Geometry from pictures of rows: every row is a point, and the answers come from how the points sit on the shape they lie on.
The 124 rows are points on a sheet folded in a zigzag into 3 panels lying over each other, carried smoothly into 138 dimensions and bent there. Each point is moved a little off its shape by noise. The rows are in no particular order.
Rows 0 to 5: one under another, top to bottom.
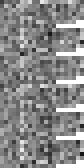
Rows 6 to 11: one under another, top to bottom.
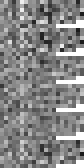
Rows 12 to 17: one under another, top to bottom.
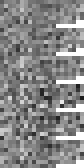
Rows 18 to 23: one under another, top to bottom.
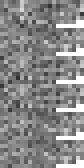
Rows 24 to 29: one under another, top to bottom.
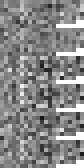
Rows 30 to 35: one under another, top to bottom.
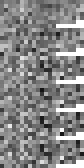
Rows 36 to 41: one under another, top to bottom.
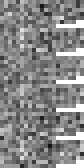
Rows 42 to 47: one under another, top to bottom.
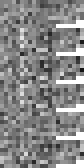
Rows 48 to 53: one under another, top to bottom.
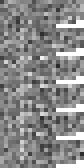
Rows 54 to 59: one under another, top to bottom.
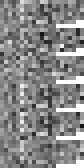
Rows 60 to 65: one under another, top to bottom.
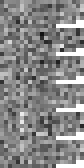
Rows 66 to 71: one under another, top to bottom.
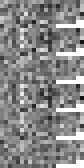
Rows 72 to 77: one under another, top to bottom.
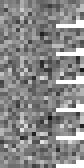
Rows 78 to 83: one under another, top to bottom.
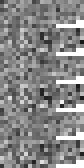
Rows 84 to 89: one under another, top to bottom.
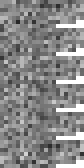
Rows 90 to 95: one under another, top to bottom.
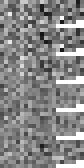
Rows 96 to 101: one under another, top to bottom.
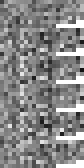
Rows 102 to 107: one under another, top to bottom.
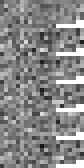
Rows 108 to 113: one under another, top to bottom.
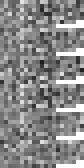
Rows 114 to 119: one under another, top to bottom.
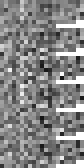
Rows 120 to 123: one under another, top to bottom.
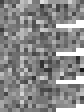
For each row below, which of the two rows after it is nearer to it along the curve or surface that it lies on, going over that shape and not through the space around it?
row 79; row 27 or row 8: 8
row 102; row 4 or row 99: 4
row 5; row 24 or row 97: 24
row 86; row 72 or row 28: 72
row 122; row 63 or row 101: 63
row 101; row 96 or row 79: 96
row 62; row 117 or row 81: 81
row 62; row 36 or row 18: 36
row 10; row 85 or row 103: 85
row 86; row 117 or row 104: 117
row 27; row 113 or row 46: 113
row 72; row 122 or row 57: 122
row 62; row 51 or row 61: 61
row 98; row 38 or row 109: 109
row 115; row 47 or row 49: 47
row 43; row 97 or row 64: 64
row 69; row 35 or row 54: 54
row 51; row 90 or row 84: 90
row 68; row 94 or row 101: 101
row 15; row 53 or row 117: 53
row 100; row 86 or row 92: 92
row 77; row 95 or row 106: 106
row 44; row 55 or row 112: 55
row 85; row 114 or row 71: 71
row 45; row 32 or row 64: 64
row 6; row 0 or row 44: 0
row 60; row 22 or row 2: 2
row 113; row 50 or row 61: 50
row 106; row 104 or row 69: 69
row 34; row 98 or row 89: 89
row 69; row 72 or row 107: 72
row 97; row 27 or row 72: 72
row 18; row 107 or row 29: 29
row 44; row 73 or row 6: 73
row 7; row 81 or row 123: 81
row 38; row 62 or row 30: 30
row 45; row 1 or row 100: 1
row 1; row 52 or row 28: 52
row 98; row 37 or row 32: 37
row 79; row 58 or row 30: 30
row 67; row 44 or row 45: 45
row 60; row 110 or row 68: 68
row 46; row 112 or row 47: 112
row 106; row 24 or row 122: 24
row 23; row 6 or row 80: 80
